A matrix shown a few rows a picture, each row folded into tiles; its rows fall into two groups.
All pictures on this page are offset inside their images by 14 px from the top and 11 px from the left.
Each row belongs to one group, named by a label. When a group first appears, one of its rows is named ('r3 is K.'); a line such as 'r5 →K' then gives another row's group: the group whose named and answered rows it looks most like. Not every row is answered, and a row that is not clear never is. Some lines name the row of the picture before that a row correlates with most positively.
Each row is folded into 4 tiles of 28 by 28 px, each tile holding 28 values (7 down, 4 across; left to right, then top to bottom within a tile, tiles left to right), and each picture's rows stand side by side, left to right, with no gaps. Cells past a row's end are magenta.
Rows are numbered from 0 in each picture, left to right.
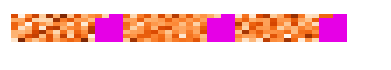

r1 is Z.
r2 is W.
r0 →Z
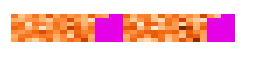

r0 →Z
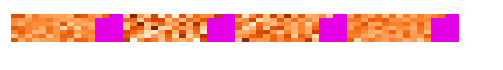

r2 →Z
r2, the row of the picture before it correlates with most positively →0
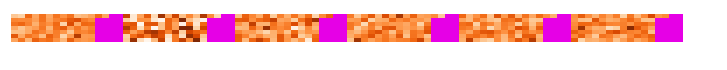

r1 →Z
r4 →Z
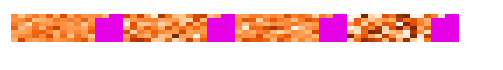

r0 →Z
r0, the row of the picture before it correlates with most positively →3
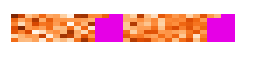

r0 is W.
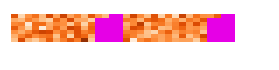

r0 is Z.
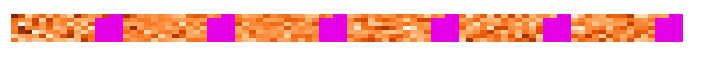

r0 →W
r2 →W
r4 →Z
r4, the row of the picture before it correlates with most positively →0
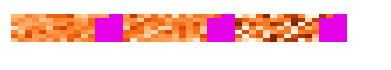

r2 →W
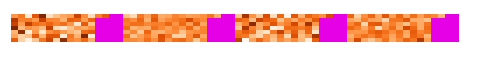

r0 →W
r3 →Z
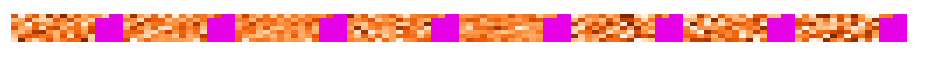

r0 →Z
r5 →W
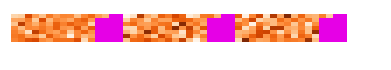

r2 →Z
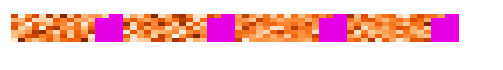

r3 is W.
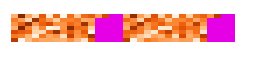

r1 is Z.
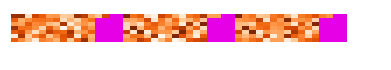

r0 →W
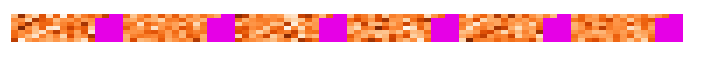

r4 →Z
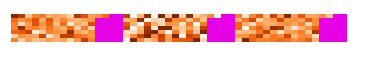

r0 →W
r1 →Z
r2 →Z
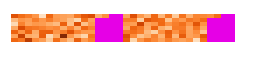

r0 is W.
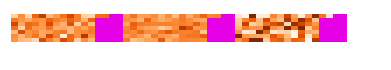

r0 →W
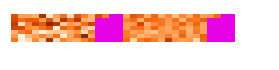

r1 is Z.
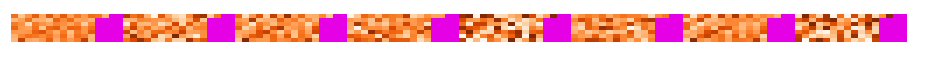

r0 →Z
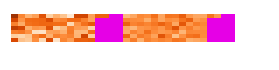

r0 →W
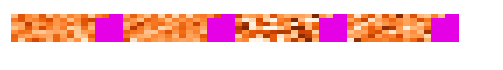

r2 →Z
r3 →Z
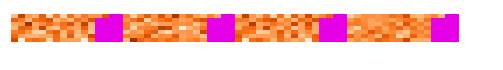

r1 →Z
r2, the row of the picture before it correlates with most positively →0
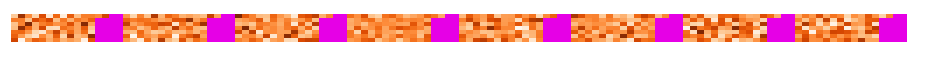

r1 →W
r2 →W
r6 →W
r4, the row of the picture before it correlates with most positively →2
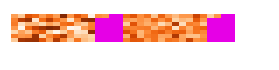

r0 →Z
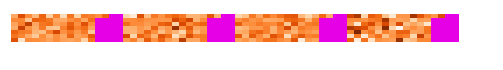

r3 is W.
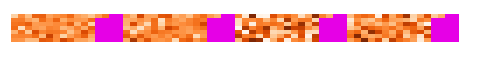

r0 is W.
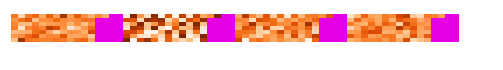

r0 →Z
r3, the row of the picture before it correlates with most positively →2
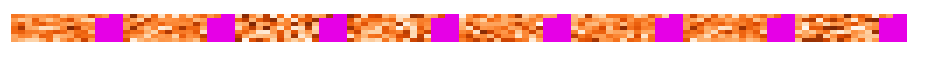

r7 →Z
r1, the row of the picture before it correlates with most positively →2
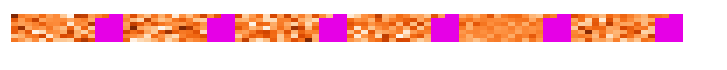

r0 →W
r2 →Z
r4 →W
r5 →W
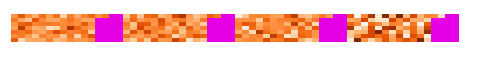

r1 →W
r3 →Z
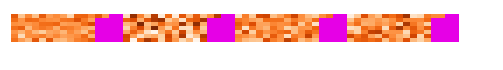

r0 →W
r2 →W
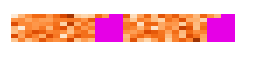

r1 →Z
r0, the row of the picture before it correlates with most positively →3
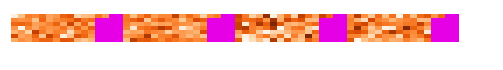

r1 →Z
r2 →W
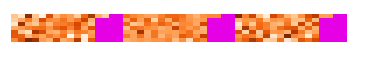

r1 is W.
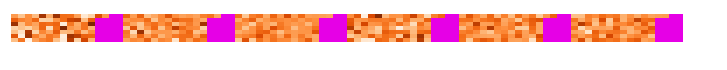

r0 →W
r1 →W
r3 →W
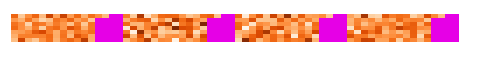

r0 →Z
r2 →Z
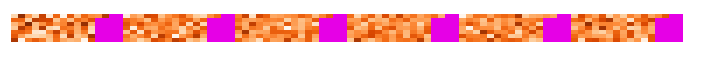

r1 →W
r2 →W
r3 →Z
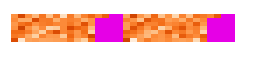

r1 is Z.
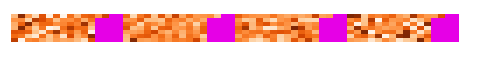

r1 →Z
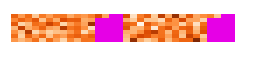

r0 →W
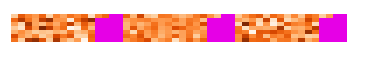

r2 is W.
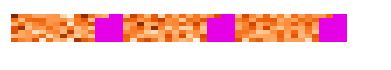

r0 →W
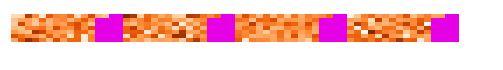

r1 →W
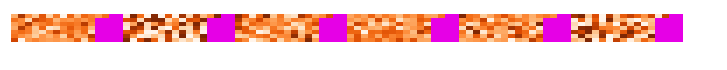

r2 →W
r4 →W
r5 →W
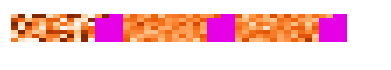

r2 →Z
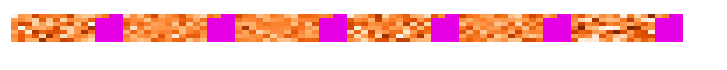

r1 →W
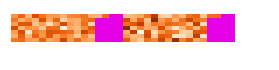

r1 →W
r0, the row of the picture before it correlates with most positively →0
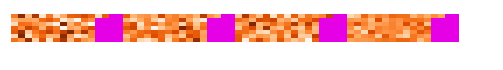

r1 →Z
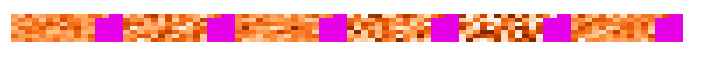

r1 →W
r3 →W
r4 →Z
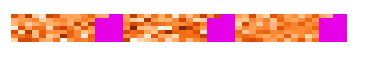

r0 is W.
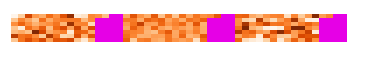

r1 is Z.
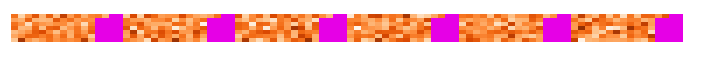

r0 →Z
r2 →Z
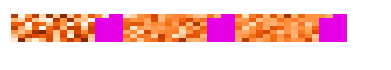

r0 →Z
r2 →Z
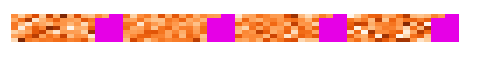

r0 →Z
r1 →Z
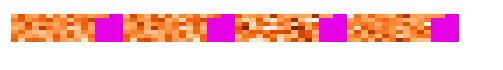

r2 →Z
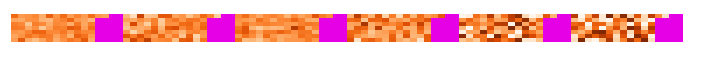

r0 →Z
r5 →Z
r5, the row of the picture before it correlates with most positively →2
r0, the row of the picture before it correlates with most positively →2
